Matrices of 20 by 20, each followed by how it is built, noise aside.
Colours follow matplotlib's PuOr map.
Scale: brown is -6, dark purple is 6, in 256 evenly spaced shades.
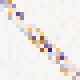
banded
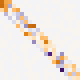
banded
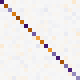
diagonal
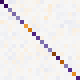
diagonal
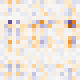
low rank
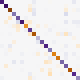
diagonal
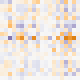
low rank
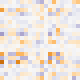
low rank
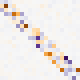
banded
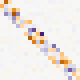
banded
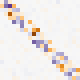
banded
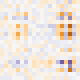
low rank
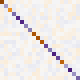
diagonal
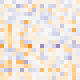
low rank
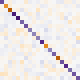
diagonal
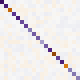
diagonal
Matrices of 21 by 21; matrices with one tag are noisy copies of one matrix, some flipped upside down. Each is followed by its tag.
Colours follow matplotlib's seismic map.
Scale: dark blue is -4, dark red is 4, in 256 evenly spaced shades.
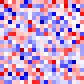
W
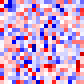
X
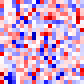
X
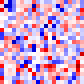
X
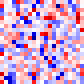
X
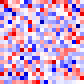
W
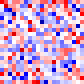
W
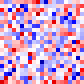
W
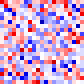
W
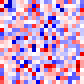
X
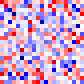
W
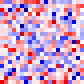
W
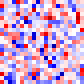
X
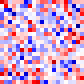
W
